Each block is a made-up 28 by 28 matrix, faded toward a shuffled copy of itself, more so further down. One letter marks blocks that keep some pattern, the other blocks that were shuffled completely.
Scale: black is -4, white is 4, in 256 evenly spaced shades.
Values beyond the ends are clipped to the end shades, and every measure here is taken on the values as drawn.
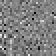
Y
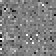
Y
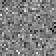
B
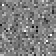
B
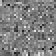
Y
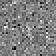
Y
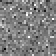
B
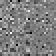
Y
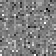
B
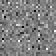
Y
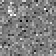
B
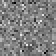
B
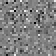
Y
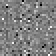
Y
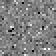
B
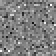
B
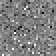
B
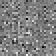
Y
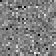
B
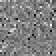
Y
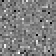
B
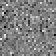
B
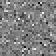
Y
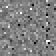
Y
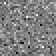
B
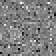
Y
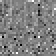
Y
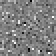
B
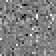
Y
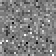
B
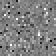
Y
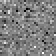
Y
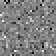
Y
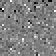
B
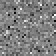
B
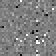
Y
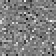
Y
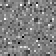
B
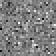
B
